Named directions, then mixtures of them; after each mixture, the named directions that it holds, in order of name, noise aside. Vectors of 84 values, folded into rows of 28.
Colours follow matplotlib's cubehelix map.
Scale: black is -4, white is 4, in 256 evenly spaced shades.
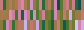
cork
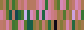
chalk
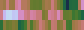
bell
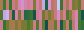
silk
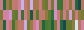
cork, silk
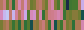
bell, chalk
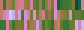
bell, cork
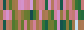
cork, silk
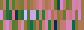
chalk, silk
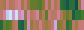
bell, chalk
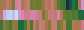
bell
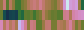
bell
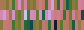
bell, chalk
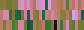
chalk, silk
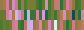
chalk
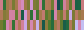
cork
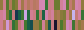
chalk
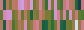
cork, silk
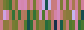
chalk, silk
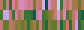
silk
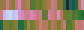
bell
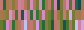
cork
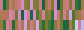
cork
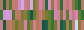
cork, silk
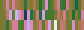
chalk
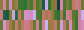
silk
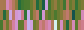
chalk, silk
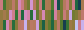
cork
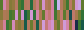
cork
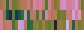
bell, chalk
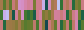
silk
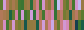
cork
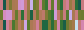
cork, silk
